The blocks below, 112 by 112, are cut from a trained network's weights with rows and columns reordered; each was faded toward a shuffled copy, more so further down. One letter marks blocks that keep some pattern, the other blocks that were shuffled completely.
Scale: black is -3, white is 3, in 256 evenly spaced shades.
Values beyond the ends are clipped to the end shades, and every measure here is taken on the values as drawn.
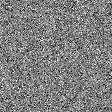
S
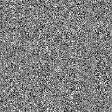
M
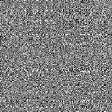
M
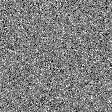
S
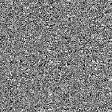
M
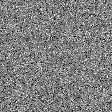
S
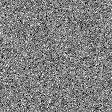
S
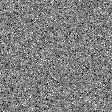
S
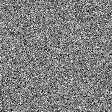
S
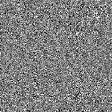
M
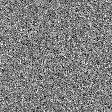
S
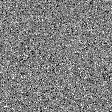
S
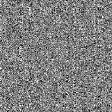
M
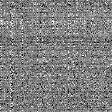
M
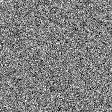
S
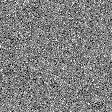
S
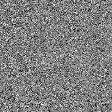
M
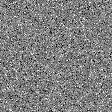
S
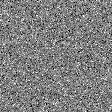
S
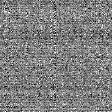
M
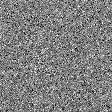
S
